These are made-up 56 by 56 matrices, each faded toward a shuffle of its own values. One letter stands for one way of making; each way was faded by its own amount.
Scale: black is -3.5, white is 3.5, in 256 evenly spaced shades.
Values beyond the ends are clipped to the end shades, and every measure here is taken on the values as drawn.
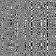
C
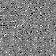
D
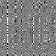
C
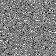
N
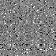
D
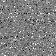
N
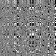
C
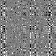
C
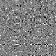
D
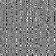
C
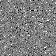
N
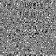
D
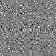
D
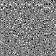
D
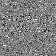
N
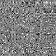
D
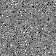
N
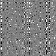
C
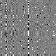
C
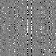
C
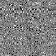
D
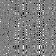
C
